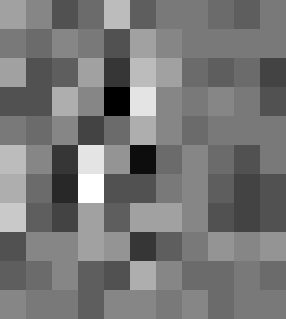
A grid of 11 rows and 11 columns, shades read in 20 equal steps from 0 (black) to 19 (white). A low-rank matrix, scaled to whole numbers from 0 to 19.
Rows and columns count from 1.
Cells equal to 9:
24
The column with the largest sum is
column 4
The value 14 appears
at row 1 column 5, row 3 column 6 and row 6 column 1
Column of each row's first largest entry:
5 6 6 6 6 4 4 1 4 6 1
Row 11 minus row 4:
4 3 -4 -3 10 -7 -1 1 -2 0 3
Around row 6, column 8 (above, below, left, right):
8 10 8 8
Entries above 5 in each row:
11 11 9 10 10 9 9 9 10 11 11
